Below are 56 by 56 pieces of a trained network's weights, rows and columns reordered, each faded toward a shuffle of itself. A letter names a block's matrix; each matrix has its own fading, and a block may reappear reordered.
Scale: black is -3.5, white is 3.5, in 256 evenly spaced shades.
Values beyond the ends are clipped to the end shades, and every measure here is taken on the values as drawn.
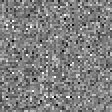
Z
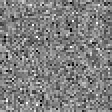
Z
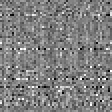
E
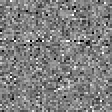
Z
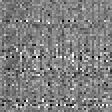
E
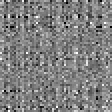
E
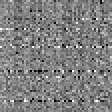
E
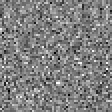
Z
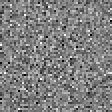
Z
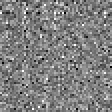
Z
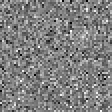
Z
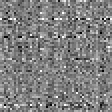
E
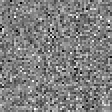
Z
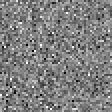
Z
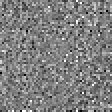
Z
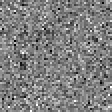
Z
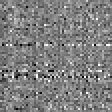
E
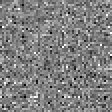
Z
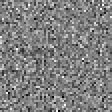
Z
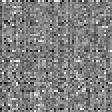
E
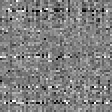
E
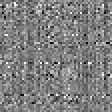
E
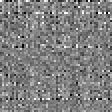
E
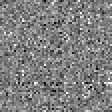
Z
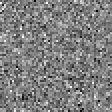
Z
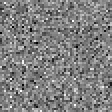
Z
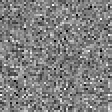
Z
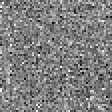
Z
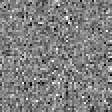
Z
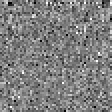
Z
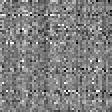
E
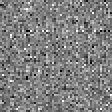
Z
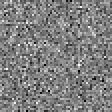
Z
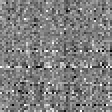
E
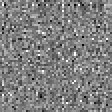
Z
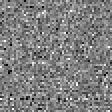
Z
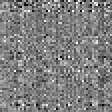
E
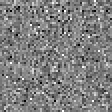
Z
